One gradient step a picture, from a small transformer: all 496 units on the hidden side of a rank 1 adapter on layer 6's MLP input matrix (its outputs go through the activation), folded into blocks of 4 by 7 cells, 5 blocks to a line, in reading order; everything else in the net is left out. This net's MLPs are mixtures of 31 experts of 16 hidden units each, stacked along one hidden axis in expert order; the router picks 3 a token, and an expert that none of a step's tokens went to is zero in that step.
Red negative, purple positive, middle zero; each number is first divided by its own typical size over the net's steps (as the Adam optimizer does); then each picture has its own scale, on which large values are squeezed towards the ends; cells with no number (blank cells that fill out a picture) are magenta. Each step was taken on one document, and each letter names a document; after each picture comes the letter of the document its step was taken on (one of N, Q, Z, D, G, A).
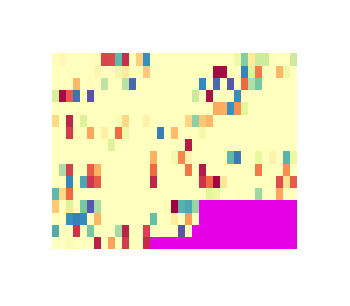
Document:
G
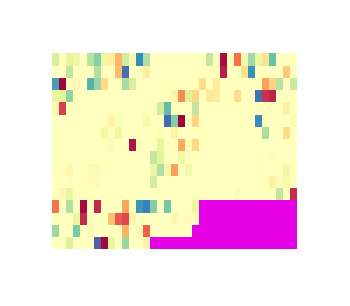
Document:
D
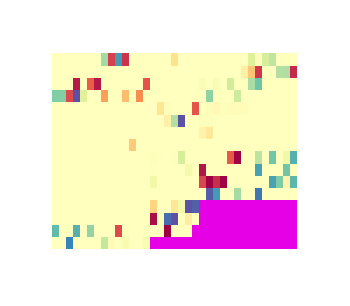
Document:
G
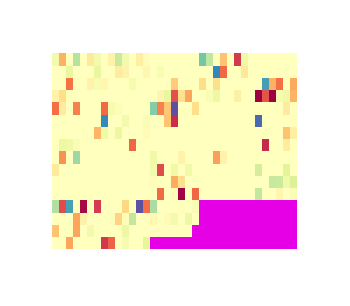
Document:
D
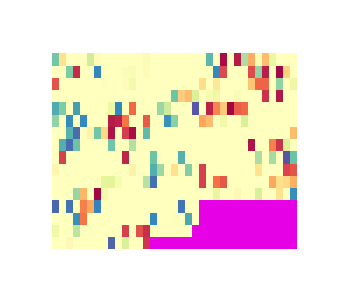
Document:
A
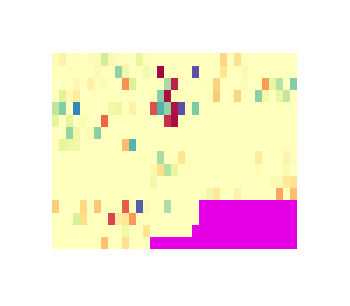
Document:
D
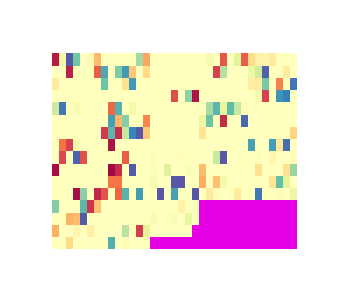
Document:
A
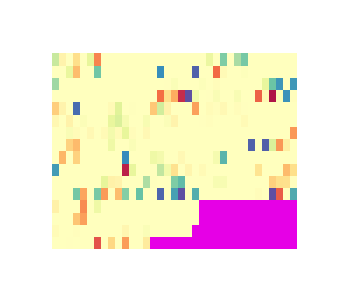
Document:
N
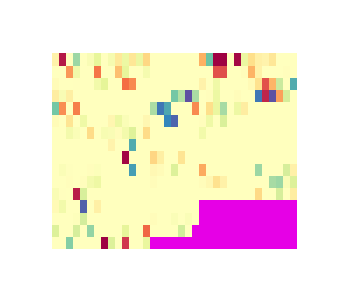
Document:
D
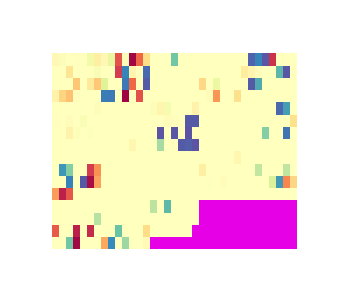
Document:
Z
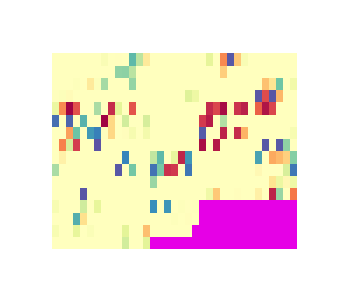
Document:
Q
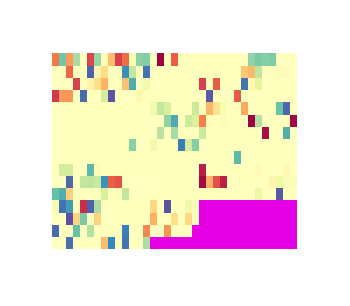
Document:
Z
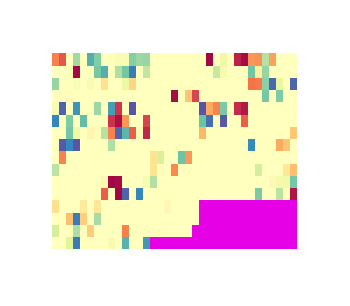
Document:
A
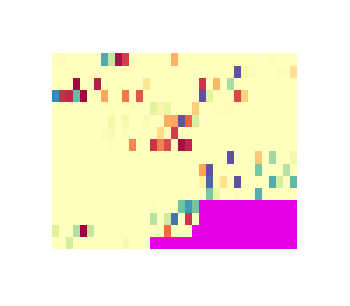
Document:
G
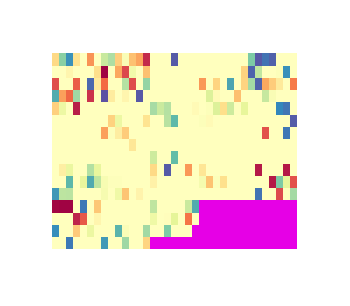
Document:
Z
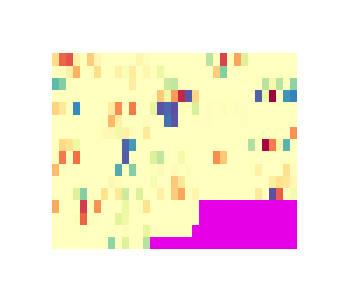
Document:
N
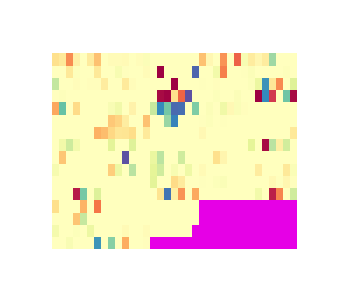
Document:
D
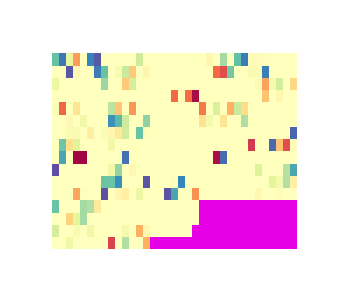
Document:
N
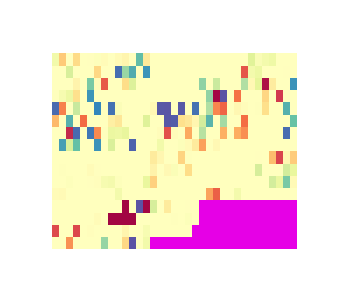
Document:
Q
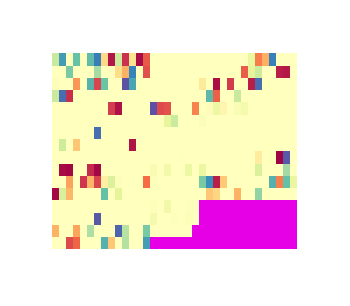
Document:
Z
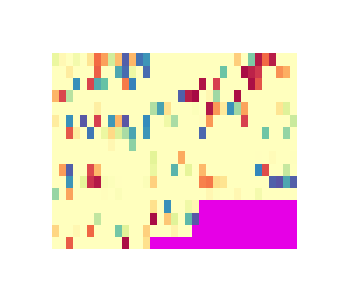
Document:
Z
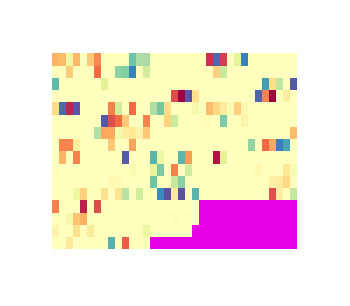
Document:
N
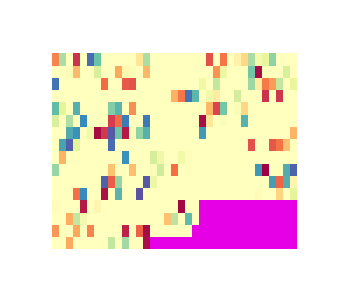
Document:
A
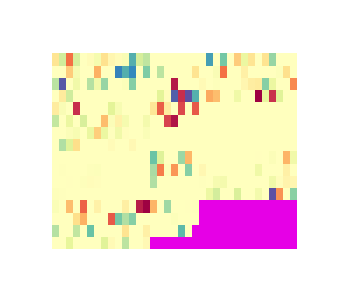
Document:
D
